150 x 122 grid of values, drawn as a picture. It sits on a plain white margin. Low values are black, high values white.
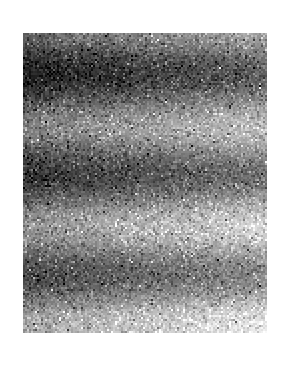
The ninth with the lowest average is the top left. Overall the values sit about 50% of the way up the scale. The bottom right is the ninth with the highest average. Stripes running across repeat 3 times from top to bottom. The field climbs toward the bottom right. The values follow a bell shape.
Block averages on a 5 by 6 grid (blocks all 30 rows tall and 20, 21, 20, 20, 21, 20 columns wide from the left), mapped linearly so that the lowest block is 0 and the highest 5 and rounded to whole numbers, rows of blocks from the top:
011122 | 223344 | 112233 | 334445 | 334455
